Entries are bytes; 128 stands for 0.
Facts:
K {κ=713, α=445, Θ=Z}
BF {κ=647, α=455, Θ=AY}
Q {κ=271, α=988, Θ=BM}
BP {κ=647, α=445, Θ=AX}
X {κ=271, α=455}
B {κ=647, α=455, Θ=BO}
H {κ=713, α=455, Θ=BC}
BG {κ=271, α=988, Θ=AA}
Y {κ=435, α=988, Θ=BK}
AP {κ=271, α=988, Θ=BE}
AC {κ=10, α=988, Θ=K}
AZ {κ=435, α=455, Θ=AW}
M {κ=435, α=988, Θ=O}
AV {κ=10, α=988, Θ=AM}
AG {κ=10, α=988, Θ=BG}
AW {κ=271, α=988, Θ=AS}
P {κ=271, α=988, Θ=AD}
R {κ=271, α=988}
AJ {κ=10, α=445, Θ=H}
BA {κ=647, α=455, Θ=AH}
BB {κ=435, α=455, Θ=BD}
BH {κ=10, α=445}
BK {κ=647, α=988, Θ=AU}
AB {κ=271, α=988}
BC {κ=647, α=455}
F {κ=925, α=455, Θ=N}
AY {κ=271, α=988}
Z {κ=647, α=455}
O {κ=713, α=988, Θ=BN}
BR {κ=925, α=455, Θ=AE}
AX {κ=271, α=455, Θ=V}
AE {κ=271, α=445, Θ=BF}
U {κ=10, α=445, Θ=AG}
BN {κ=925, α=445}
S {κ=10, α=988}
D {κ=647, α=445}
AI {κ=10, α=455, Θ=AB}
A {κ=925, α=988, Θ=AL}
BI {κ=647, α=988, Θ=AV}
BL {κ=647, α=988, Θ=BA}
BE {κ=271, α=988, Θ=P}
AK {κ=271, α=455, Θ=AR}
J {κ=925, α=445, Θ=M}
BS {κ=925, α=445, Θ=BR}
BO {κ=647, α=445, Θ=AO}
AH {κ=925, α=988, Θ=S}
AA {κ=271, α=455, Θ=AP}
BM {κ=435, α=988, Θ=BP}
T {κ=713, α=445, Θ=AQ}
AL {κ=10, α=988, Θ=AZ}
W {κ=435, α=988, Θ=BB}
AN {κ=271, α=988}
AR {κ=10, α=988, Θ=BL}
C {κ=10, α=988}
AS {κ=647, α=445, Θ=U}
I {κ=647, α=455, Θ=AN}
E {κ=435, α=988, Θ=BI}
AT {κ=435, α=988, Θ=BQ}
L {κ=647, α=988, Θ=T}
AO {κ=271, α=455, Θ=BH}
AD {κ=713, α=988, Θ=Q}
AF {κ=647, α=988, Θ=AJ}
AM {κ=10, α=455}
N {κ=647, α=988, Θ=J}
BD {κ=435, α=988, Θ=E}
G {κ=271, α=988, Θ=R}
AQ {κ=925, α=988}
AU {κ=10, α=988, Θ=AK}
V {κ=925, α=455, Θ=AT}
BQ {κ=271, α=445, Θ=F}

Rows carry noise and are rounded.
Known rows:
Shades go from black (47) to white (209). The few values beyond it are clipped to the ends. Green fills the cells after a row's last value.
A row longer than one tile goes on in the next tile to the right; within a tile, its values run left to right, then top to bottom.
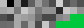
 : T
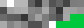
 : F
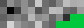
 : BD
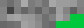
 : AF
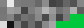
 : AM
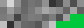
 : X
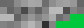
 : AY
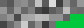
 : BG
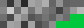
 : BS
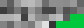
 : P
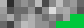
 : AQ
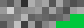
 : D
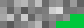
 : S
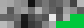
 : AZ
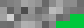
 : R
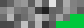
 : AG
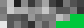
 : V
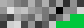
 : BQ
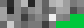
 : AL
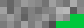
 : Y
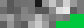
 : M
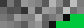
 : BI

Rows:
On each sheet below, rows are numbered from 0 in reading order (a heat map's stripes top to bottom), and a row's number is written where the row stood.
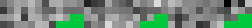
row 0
AD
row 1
AR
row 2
AA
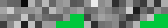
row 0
BN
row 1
H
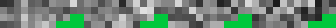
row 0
BL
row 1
O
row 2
BB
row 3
K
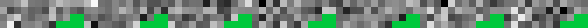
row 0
AW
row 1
Z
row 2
AK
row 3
AE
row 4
E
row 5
BP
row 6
AS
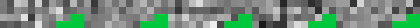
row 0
AH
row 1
L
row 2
BE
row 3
BA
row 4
AT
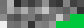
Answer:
AX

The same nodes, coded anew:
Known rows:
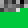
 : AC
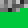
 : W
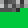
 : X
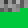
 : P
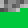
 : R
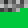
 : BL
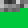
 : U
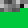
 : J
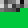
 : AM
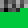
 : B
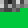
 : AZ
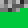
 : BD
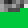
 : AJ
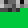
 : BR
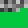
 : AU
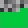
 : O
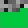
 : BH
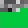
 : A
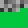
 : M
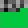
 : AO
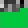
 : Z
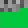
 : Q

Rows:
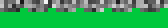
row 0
BB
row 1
T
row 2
AG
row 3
AL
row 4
S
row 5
BS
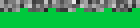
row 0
N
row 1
AA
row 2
L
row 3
BG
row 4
F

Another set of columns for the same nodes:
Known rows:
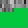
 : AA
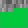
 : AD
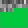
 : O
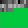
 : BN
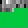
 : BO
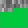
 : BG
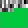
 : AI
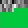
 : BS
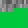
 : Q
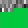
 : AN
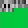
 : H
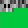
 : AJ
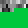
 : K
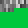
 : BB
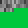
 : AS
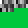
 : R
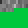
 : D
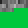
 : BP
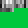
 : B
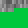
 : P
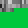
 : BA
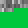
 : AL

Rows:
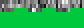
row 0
F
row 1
AQ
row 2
AO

